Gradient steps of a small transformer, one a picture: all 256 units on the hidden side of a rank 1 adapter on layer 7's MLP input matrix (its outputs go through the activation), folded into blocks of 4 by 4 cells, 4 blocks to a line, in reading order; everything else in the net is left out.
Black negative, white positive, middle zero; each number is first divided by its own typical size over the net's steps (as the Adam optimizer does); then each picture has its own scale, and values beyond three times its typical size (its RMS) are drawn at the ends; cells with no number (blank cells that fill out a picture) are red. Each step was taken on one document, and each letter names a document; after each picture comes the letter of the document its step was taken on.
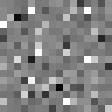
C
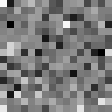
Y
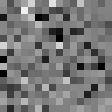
Y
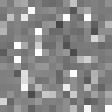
C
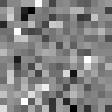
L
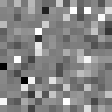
C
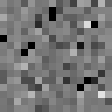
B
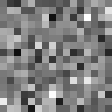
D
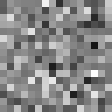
D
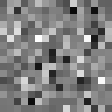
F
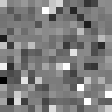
B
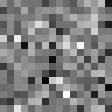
D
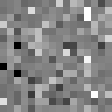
C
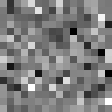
Y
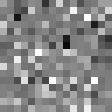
C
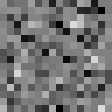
L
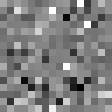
B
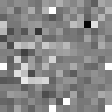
B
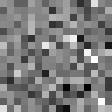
L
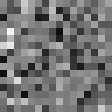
Y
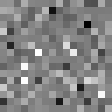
B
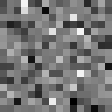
F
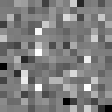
C
